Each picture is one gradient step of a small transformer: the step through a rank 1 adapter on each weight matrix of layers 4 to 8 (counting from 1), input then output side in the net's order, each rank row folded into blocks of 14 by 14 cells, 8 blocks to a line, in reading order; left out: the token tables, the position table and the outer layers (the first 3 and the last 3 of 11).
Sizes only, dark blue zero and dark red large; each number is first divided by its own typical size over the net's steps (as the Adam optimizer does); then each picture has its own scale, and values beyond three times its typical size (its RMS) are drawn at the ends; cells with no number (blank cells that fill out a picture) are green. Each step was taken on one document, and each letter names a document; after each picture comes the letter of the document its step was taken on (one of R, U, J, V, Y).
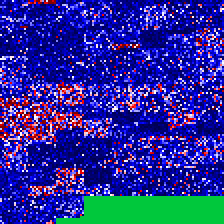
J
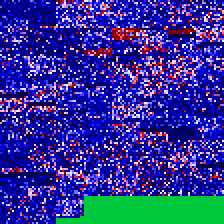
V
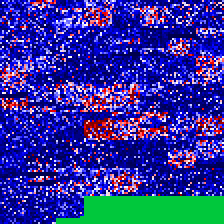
V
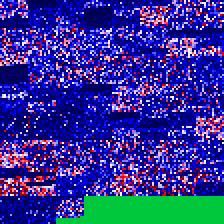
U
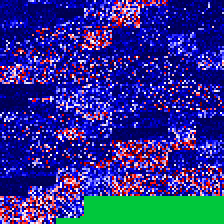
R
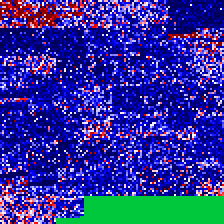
R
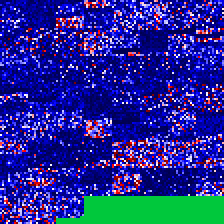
J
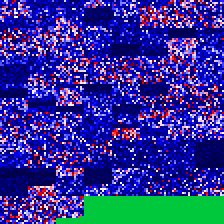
U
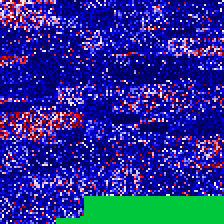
J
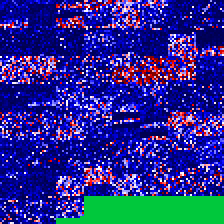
R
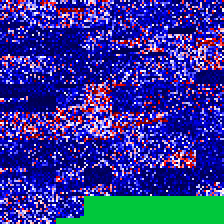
V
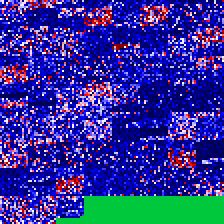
V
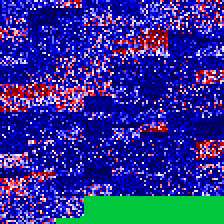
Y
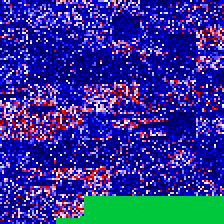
V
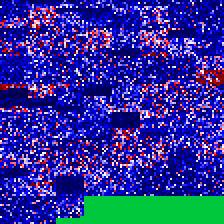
U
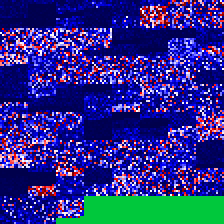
U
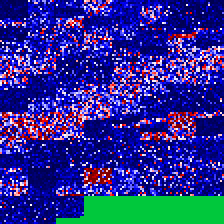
R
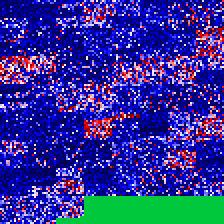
V
